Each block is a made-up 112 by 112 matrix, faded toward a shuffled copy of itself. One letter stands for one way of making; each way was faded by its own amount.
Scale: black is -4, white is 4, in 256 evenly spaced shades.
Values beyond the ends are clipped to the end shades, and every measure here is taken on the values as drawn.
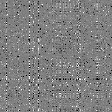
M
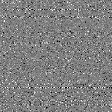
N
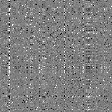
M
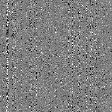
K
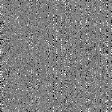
K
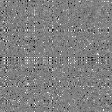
M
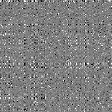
M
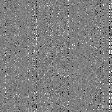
K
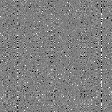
M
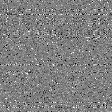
N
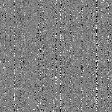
K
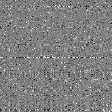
N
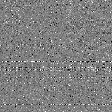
N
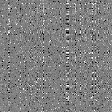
M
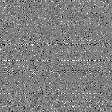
N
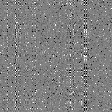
M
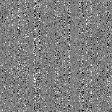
K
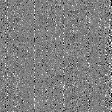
K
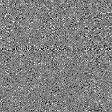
N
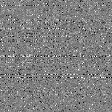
N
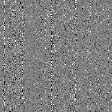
K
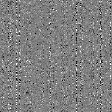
K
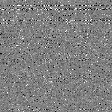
N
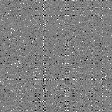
M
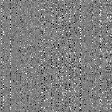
K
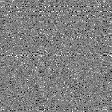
N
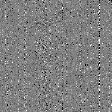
K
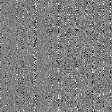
K
